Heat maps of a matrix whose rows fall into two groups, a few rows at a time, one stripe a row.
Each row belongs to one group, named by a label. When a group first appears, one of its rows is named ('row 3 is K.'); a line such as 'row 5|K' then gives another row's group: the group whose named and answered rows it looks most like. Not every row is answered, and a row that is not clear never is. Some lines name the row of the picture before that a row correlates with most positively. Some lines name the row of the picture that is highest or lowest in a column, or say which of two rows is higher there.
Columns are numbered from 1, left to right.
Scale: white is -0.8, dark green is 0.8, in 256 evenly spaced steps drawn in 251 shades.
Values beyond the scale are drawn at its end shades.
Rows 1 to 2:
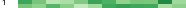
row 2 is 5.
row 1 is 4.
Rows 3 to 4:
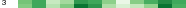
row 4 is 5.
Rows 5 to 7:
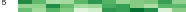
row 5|4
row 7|5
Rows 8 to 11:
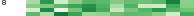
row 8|4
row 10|4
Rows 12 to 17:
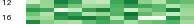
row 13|5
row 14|4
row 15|5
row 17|4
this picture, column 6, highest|14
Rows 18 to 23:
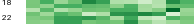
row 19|5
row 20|4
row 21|5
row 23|5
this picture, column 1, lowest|20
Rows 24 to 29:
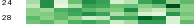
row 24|4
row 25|4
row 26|5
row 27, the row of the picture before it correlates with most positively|22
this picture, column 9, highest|28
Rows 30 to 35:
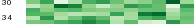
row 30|4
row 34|4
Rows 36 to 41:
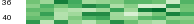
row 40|4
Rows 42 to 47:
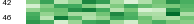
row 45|4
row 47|4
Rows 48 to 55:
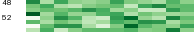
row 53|5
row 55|4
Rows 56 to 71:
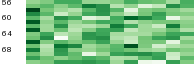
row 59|4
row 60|5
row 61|4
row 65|4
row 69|5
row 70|4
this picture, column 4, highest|67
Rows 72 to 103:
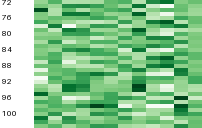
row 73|5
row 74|4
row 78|4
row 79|5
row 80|5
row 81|5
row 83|5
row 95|4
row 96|4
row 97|4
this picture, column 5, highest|98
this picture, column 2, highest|78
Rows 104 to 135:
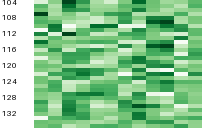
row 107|4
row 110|4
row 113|4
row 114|4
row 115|5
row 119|5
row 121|5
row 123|5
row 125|4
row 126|4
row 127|5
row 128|5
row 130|5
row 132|5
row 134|5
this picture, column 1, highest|107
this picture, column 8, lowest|110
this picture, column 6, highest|110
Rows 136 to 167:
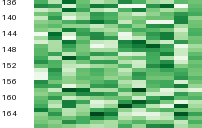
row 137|4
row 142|5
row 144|4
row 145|4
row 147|5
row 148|5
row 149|4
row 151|4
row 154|4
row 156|4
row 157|4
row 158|5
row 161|5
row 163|4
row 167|5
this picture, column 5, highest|164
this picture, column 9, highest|147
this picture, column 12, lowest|158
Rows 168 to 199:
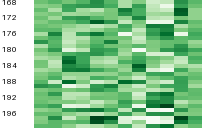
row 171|4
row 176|4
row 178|4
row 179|4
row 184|5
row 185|5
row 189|4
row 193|5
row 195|5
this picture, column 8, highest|184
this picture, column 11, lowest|176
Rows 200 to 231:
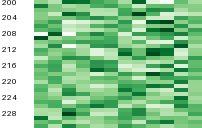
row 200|5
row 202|5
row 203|5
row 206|4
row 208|4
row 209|4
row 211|4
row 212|5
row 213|5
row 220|4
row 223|5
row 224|4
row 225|4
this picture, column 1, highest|209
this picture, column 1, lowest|208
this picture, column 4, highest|200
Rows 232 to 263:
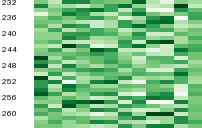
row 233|4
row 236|4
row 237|5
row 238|5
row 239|4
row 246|4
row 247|4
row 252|4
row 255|4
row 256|5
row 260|5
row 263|5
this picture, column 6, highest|252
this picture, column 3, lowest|252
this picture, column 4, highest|257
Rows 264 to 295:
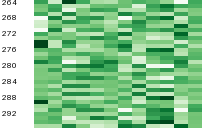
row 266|4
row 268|4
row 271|4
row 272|4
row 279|4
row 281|4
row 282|5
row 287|5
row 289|4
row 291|4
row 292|5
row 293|4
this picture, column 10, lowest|280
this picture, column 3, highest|264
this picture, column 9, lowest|280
